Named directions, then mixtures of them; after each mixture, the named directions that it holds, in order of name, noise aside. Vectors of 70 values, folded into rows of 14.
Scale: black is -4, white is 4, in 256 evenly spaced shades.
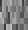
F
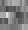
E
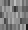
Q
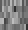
F, Q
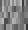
F, Q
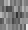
E, Q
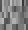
F, Q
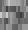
E, F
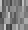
F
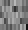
Q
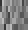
F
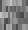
E, F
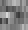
E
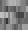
E, F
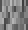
F, Q
